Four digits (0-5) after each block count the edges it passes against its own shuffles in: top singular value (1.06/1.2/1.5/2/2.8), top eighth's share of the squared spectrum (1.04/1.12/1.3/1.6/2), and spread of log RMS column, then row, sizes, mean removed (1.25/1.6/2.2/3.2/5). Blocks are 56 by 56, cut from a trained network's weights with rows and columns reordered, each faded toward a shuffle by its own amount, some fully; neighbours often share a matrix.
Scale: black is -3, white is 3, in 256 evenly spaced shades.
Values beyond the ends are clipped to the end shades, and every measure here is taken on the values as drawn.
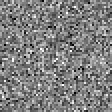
2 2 0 0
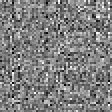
4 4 2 1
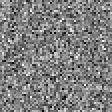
2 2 1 0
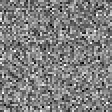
2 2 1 0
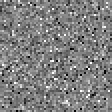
0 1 0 0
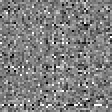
3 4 1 2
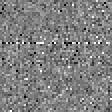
3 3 0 1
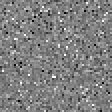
0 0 0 0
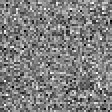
3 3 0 1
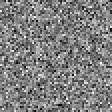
0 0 0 0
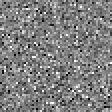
0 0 0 0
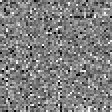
2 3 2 1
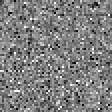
2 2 1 1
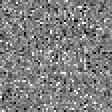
2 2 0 1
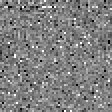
2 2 0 0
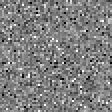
1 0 0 0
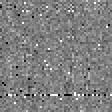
3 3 0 1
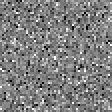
0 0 0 0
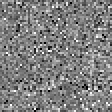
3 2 1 2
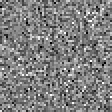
0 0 0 0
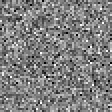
1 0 0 0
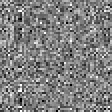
4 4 3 2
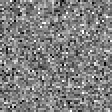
1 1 0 0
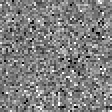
2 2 0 1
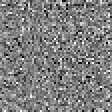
3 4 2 2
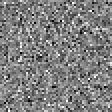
2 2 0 0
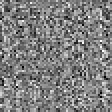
3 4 2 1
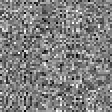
4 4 2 1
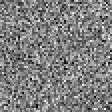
2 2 0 0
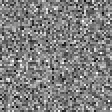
2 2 0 0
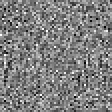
3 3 1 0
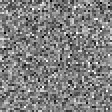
0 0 0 0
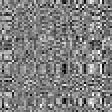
4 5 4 1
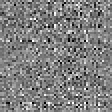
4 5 3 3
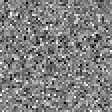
0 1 0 0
